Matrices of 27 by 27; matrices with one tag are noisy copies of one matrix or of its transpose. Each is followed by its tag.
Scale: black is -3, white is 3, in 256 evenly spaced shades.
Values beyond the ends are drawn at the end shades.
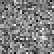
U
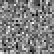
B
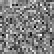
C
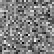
C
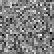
C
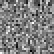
B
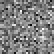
U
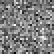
U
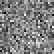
U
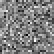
C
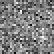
U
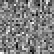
B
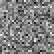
C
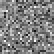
C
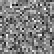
C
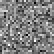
C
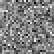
C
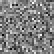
C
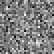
U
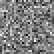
C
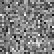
U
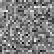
C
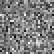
U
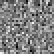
B
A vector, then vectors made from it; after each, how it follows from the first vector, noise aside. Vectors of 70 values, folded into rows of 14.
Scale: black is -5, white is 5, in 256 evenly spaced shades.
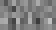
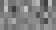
wrapped around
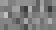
wrapped around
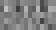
reversed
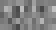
wrapped around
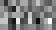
scaled up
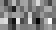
scaled up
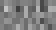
reversed
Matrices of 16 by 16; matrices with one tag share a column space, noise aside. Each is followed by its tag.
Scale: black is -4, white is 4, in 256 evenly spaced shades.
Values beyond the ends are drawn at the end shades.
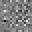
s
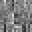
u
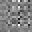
s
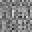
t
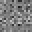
s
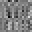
t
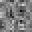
t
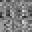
t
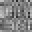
t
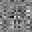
t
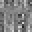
u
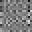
s
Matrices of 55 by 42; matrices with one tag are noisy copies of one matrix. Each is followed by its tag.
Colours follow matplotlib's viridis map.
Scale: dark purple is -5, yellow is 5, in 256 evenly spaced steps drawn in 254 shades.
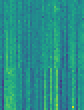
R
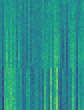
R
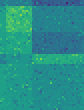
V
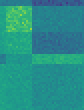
V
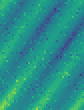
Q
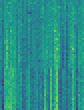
R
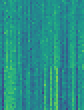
R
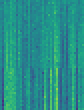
R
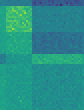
V
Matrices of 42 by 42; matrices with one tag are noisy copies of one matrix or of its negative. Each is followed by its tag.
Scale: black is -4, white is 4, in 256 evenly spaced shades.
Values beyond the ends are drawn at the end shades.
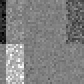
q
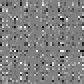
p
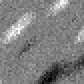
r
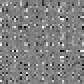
p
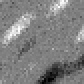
r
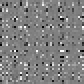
p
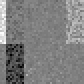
q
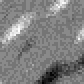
r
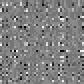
p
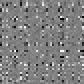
p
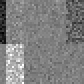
q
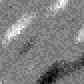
r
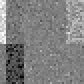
q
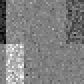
q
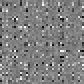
p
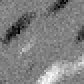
r
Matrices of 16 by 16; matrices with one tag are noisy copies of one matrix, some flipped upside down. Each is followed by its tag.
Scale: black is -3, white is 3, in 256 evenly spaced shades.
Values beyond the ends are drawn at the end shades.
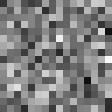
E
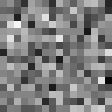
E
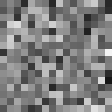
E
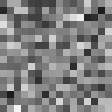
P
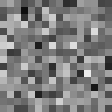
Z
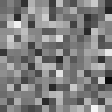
E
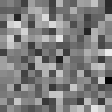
E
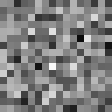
Z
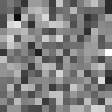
E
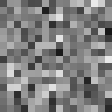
E
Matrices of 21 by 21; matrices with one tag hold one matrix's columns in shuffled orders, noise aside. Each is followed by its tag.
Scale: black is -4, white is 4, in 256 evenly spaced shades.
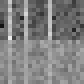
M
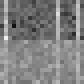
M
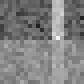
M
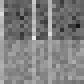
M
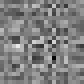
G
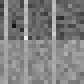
M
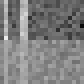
M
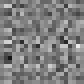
G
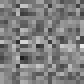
G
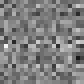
G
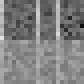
M
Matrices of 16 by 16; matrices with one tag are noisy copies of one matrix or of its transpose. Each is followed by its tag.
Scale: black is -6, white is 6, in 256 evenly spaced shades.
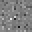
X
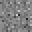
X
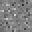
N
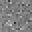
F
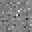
X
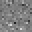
F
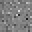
X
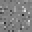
F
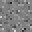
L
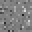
F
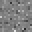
L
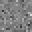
L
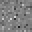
X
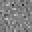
N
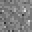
F
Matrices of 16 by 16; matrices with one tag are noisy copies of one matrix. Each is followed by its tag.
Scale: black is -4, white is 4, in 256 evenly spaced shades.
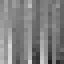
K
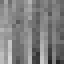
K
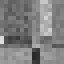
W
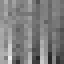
K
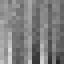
K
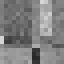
W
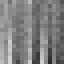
K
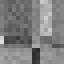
W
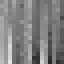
K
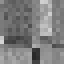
W
